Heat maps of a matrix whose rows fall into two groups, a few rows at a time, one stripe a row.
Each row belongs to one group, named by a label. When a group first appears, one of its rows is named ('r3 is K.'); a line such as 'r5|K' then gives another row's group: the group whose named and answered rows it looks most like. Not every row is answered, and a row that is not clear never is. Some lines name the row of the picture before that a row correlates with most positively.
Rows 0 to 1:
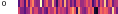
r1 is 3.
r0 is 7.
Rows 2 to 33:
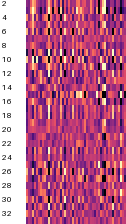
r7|7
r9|7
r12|7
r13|3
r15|3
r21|3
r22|3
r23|7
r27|3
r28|7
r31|7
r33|7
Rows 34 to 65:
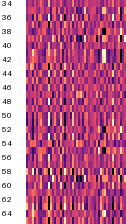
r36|7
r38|3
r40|7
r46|7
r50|7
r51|7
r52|3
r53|7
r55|3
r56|7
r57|7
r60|7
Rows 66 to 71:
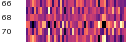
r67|7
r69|3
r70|7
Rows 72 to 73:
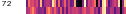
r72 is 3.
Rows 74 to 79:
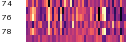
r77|7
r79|3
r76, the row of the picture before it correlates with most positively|73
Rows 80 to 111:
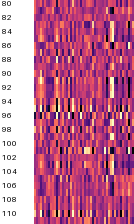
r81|3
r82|3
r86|3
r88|7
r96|7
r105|3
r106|3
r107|3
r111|3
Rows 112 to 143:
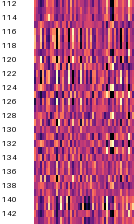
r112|3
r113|3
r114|3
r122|7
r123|7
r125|3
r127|7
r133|3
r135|7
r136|7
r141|3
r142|3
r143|3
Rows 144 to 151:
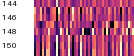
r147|3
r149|7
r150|7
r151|7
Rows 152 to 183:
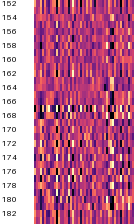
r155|7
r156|3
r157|7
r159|7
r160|3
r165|3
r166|3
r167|7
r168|3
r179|7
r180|3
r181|3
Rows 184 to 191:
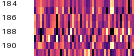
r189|7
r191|3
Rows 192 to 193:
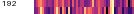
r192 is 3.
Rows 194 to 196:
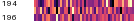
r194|3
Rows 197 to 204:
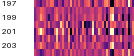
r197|3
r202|7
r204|3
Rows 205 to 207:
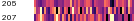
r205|3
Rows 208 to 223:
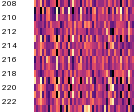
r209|7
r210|7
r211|3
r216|7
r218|3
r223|3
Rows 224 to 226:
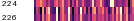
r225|7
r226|7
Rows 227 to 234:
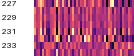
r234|7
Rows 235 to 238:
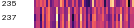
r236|7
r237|7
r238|7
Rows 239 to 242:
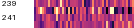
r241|7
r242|3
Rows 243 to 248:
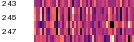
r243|7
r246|3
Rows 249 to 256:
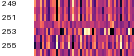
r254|7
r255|7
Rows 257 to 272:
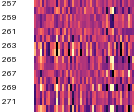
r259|3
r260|3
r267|3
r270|7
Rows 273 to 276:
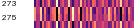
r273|7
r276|7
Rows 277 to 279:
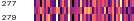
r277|7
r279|7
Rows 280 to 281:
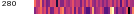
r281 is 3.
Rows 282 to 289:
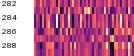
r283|3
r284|7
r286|3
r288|3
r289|3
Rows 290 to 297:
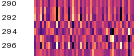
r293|7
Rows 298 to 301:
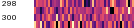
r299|3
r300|7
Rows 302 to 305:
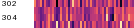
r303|3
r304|3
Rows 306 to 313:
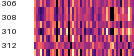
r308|3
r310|3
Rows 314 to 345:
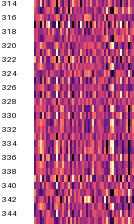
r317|7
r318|3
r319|3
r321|7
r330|7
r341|3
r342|3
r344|7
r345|3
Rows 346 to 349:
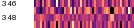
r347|3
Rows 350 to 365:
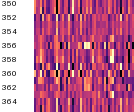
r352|7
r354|7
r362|3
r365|7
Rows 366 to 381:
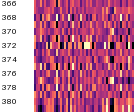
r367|3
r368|7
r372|3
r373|7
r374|3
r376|7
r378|7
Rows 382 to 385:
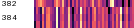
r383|7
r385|7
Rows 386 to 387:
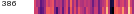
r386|3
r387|3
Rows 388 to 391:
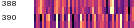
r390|7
